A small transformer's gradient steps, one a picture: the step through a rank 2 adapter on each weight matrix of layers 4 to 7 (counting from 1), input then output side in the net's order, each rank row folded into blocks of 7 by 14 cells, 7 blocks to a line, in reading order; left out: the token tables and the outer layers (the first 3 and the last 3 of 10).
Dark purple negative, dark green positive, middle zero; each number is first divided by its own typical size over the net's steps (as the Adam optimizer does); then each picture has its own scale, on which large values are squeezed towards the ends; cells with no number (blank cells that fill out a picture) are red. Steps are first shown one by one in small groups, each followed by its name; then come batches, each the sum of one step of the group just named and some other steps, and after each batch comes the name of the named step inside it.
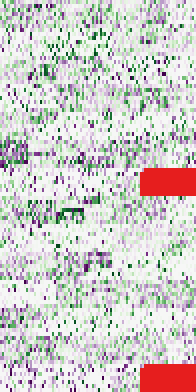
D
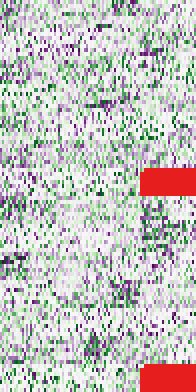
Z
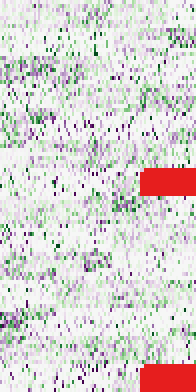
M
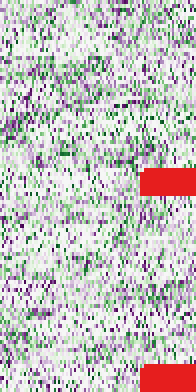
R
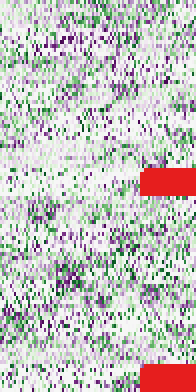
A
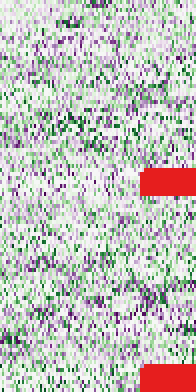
A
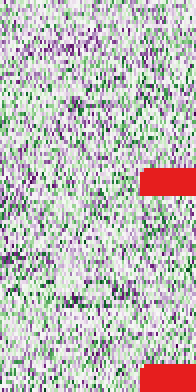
Z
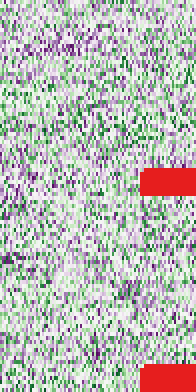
Z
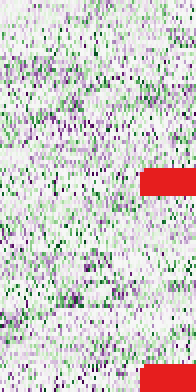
M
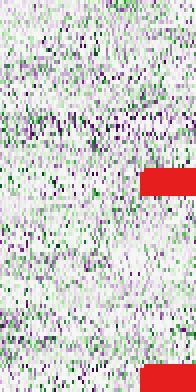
M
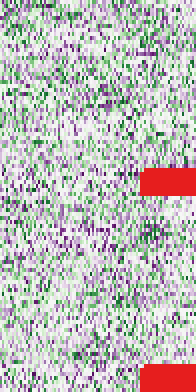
Z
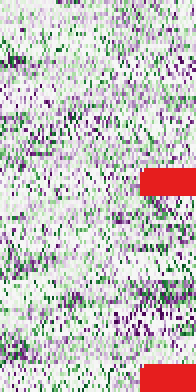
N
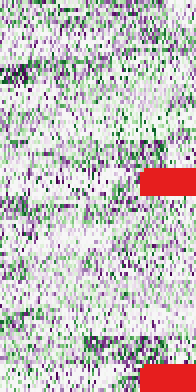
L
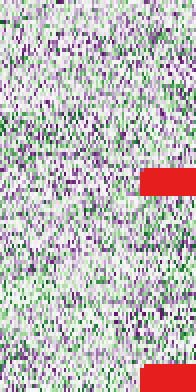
N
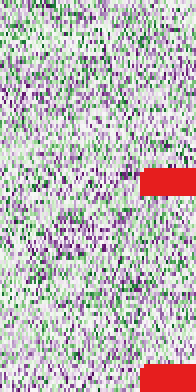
N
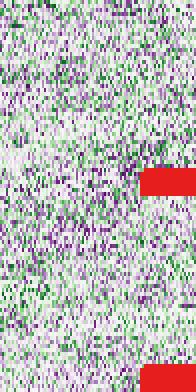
L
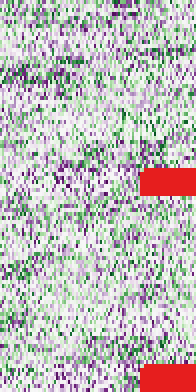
L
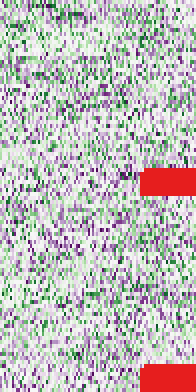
N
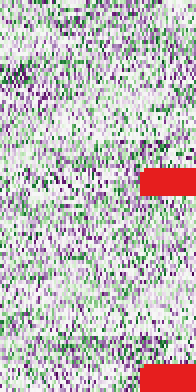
L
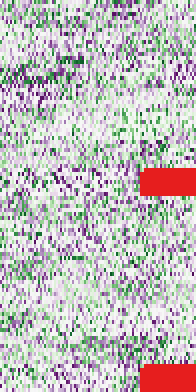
L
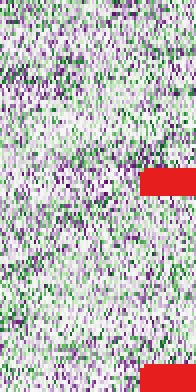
L
